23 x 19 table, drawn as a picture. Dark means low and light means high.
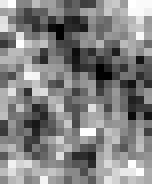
The values follow a bell shape. The halves do not mirror each other. No overall slope runs across the table. The field is mottled with small blotches. No row or column stands out.
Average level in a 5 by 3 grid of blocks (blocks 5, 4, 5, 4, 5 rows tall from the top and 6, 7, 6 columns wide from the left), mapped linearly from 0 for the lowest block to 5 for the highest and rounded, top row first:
2 0 5 / 3 0 1 / 3 2 0 / 0 3 2 / 4 2 5
